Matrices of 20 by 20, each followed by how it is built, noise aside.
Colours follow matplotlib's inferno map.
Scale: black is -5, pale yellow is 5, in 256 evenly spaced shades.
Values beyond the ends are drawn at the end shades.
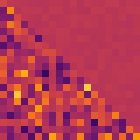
lower triangular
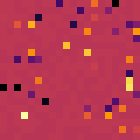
sparse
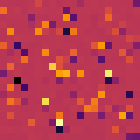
sparse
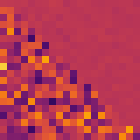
lower triangular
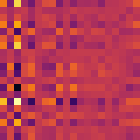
low rank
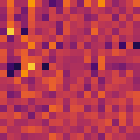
low rank
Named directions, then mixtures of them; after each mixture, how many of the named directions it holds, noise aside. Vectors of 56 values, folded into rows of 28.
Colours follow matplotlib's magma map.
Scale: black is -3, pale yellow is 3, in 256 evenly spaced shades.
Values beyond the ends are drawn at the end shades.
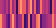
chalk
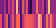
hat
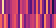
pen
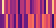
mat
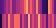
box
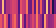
one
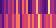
two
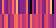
three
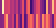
one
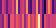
three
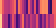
two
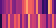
one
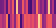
one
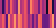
two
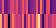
three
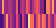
two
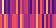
one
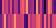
two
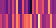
one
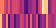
one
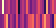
two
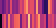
one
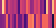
one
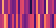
three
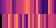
one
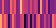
two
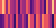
one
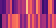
one
